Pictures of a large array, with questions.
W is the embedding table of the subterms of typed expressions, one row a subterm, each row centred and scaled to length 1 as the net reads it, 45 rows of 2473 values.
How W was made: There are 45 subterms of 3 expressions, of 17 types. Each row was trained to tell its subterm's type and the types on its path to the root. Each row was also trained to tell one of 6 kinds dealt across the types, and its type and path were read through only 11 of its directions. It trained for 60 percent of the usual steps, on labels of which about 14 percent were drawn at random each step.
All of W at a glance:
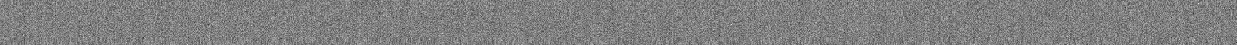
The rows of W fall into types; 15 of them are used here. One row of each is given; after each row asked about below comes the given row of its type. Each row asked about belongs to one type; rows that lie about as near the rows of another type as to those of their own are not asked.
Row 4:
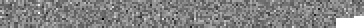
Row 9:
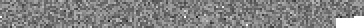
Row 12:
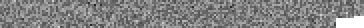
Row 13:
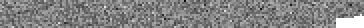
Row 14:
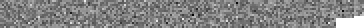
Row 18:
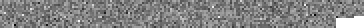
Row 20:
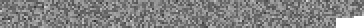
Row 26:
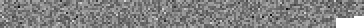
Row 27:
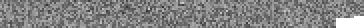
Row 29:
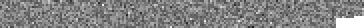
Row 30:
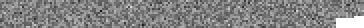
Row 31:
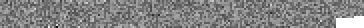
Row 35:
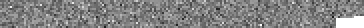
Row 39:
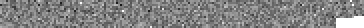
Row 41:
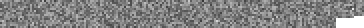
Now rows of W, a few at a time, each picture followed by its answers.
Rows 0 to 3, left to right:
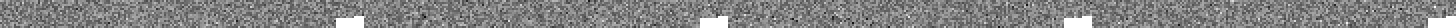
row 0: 31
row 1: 30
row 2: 14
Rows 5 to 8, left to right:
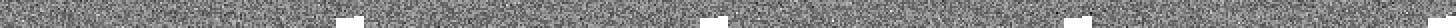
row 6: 13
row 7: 13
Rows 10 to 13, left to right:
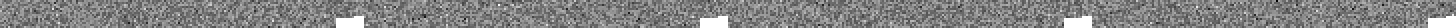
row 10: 9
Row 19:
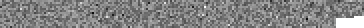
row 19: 9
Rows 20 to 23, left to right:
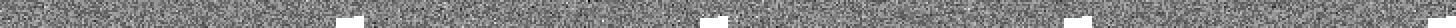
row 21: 27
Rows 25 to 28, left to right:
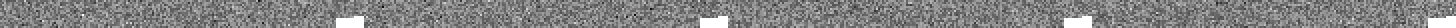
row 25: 30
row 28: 13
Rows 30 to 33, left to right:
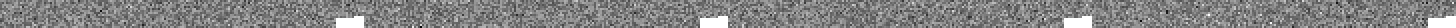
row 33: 20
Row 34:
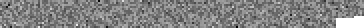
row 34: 31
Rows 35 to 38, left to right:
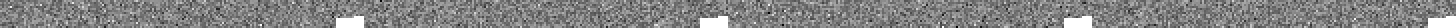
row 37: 39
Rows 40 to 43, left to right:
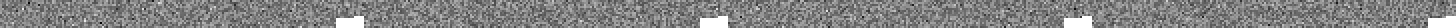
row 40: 39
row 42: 27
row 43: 12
